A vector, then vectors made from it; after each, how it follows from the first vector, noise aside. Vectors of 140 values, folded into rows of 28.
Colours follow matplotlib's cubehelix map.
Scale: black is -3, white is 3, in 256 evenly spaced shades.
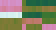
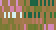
partly zeroed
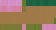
partly zeroed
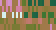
partly zeroed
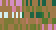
partly zeroed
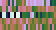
sign-scrambled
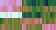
copied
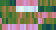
wrapped around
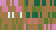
partly zeroed
